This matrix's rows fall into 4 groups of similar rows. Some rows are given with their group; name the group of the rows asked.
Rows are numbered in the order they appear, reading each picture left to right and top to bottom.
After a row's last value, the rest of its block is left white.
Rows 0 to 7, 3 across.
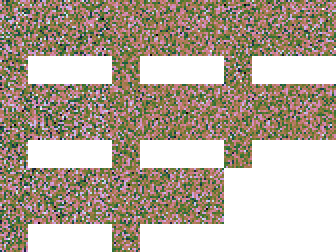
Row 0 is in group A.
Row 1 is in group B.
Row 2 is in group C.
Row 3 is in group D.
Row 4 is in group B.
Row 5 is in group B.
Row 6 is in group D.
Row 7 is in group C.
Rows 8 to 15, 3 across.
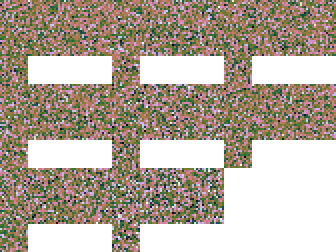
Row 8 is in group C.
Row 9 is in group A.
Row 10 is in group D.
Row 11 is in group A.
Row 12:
D
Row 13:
C
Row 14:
B
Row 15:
A
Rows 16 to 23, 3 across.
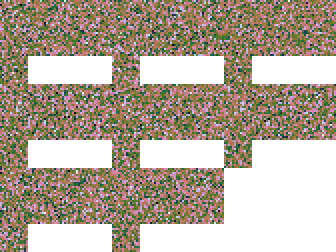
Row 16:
C
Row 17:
A
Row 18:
C
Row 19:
B
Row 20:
C
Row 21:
B
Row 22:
D
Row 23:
B
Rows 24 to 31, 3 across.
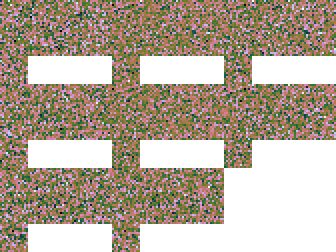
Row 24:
D
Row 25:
C
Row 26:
C
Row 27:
A
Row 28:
C
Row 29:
C
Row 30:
A
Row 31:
A
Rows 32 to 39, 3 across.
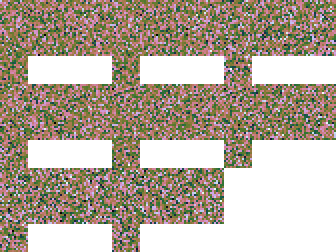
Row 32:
B
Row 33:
B
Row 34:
A
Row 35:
D
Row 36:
C
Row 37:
C
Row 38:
A
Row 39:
D
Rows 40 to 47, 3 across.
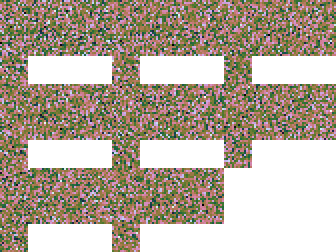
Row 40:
A
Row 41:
A
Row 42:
B
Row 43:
A
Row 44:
B
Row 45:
D
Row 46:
C
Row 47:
A
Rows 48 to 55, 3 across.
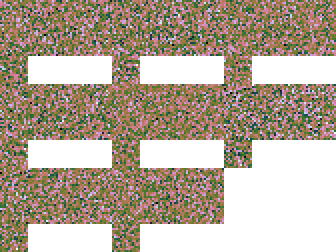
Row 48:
B
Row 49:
A
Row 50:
A
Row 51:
A
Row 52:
B
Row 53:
C
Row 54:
C
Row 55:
B
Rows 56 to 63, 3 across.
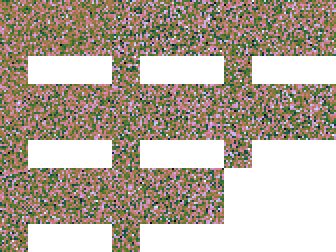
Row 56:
A
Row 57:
A
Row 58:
C
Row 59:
B
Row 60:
B
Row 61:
A
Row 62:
C
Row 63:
B
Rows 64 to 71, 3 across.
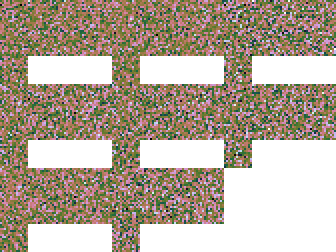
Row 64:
C
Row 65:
B
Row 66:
C
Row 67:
B
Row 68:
B
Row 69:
C
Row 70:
B
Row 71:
D
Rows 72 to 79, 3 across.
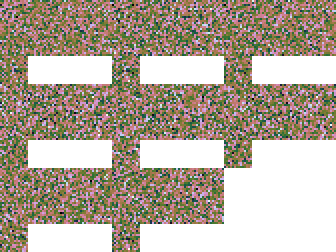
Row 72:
C
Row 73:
C
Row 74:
C
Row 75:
B
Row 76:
A
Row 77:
B
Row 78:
A
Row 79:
C
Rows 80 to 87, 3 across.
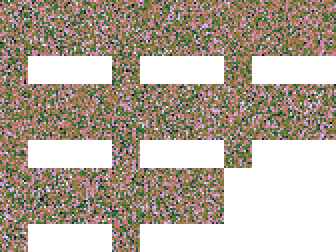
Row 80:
D
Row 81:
C
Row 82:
B
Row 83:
A
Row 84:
D
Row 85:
B
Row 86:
A
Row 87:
D
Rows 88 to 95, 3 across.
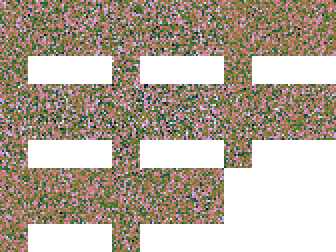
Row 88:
B
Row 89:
A
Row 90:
B
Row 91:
A
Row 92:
D
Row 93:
C
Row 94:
A
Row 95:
C
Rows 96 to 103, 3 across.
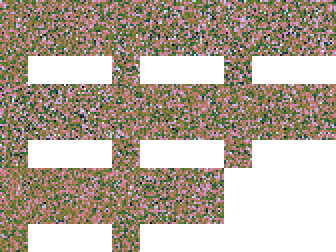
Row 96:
B
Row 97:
A
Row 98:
B
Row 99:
C
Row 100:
A
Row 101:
A
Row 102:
B
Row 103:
B
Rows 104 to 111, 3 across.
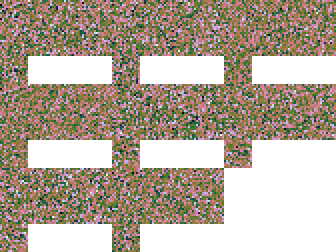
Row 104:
C
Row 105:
D
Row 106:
B
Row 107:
C
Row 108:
A
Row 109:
A
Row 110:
A
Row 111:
C
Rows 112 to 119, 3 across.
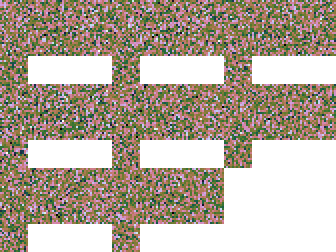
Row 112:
B
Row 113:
B
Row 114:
A
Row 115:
A
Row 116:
D
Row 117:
B
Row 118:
D
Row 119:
A
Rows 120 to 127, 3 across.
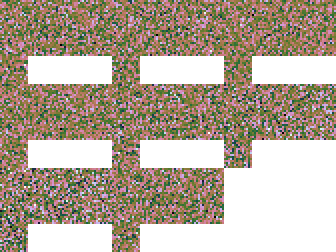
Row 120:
A
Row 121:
B
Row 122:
B
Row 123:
A
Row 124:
A
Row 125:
D
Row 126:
D
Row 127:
A
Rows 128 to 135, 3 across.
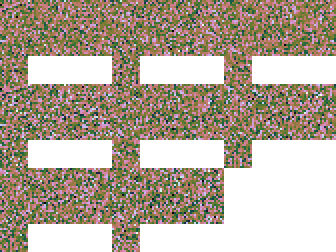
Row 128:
C
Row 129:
D
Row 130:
A
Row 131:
C
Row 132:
A
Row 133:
B
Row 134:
B
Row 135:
A
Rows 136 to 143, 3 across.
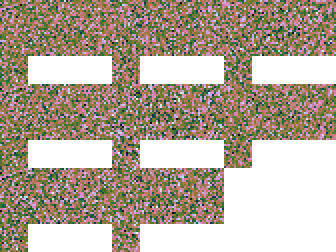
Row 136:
C
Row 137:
D
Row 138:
B
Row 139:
C
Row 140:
A
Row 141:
B
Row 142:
C
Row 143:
A
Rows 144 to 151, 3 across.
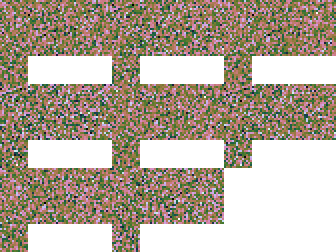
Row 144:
B
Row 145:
C
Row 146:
B
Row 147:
C
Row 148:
B
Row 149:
C
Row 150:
B
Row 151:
D
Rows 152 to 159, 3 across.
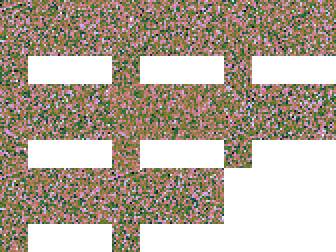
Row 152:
C
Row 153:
B
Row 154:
D
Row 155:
A
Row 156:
A
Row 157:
B
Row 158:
C
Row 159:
C
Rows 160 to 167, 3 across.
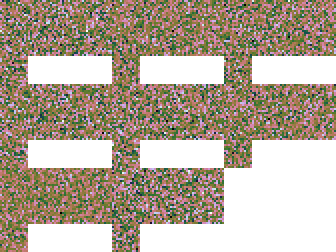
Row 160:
A
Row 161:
D
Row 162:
C
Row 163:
A
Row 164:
A
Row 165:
B
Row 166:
A
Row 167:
D
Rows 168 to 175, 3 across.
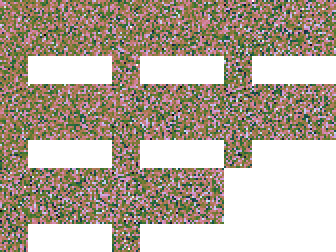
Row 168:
B
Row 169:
A
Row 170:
C
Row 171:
C
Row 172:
D
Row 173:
C
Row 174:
D
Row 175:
C
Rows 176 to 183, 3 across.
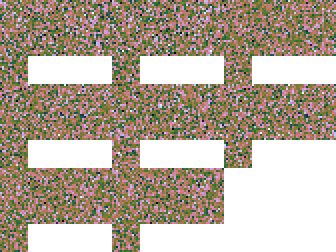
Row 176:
B
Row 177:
B
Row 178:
C
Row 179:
C
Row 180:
A
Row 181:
C
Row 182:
B
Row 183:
B
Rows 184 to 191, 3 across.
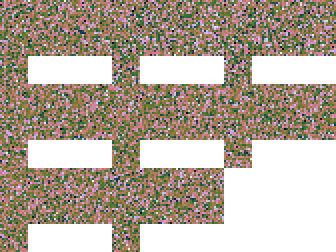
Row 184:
C
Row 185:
D
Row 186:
D
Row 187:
A
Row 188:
B
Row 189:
A
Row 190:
B
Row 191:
C
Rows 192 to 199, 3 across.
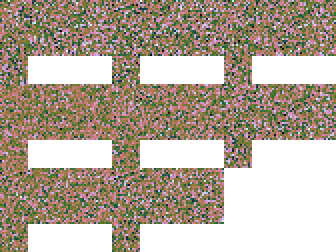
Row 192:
D
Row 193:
C
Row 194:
D
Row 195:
A
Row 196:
B
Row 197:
D
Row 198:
C
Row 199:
C
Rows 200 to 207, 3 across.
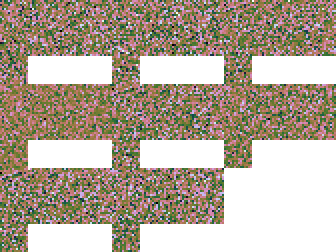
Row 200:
D
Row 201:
A
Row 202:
C
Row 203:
B
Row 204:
C
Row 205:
B
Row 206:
C
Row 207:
B
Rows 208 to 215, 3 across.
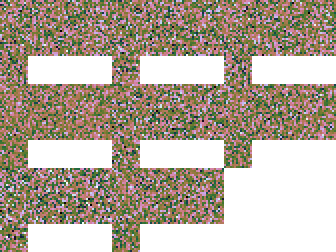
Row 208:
D
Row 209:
A
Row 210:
D
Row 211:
B
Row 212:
A
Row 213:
B
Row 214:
A
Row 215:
B
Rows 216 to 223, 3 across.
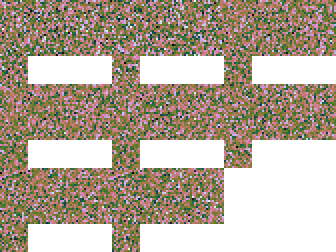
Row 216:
B
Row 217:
A
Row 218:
B
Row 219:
B
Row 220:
B
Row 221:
A
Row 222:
C
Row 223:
C
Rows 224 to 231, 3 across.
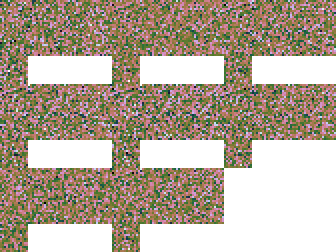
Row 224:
D
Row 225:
C
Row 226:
C
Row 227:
C
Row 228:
C
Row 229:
C
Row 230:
B
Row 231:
C
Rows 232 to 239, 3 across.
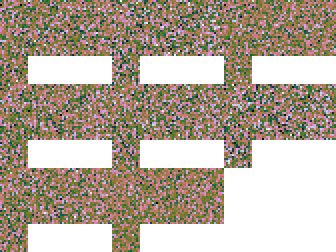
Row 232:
C
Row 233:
D
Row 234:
C
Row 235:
D
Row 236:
D
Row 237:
D
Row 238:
D
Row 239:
B
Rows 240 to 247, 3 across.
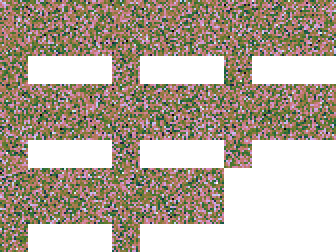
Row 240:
B
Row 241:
D
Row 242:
C
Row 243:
A
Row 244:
D
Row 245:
A
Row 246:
C
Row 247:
D
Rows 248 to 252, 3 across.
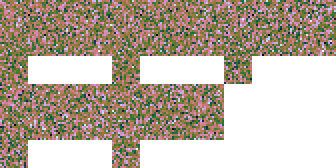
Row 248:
B
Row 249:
B
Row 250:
B
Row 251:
D
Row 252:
A
